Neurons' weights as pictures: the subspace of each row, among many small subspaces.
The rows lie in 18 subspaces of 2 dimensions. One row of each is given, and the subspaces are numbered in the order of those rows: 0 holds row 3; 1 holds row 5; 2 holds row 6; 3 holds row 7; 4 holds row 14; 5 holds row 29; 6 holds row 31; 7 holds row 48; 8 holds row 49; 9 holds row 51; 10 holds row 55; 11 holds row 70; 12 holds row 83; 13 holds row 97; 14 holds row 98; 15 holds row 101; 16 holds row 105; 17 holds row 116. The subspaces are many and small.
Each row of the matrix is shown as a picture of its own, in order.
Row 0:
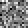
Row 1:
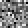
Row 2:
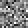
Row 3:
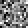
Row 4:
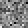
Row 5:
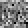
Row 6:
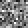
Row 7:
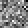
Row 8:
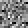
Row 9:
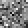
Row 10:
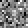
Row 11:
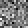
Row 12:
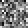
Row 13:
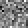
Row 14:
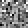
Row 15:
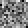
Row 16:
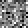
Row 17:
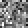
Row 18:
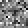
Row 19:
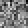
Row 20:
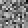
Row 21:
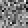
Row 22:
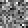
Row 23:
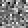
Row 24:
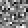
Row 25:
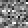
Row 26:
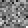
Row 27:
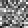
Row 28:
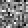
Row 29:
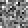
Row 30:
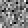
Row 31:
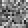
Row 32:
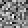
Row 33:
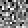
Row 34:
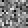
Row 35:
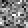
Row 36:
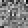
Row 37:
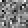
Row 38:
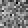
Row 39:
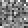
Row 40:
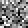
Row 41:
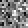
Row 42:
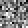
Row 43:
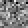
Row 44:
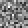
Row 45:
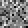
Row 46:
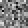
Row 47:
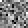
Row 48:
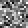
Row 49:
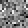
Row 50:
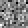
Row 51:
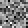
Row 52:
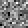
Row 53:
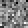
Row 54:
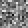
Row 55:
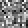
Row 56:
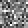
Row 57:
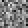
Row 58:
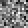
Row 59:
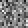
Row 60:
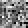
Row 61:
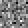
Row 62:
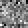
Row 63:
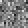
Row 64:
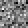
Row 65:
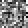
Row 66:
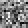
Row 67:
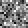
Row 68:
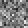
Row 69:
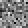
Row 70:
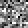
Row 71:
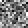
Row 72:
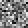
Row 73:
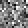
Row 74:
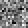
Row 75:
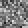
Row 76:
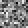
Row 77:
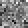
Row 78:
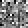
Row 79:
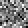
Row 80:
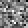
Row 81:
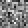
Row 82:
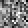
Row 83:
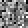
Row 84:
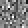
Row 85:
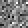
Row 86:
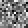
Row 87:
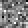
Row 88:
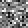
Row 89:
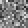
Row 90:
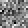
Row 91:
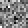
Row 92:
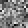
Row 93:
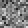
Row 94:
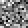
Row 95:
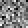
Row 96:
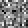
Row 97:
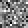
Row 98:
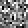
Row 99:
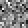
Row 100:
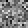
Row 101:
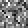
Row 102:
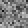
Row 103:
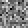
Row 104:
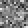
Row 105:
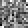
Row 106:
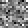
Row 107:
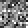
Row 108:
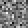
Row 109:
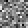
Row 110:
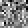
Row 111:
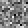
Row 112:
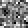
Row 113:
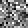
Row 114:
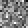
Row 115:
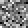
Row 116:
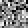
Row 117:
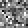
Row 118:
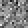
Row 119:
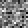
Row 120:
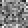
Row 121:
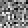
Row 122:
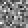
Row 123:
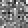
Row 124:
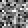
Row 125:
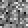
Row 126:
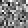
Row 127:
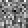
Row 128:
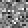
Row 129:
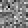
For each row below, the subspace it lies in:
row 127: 10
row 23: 4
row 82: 12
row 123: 12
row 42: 0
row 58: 12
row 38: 11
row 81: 2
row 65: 12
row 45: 13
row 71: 4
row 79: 9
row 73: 8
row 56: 13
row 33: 14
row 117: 15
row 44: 9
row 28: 2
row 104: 9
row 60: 1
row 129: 9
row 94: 0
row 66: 1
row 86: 4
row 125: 15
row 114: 3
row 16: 12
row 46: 3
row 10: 15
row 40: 7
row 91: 9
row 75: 13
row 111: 14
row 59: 10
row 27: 13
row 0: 5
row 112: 11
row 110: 17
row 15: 2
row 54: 16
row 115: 0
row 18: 15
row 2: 9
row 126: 17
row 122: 7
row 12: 10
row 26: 0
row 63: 17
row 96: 10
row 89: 8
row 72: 4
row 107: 1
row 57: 10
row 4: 13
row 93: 7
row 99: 3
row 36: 16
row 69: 2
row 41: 15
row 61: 6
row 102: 8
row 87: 1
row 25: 11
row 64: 11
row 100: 10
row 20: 0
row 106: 10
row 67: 17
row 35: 14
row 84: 14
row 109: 3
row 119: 12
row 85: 11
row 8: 11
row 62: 11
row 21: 17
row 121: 13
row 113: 8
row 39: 16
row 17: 15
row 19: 17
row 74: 17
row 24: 14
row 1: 2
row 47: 4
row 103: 5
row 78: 4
